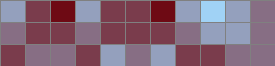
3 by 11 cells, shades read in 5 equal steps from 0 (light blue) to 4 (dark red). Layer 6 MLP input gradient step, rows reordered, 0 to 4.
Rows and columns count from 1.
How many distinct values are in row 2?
3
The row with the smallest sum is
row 1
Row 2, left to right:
2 3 3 2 3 3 3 2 1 1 2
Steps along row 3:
down same up down up down up same down same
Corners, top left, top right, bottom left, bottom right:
1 2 3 2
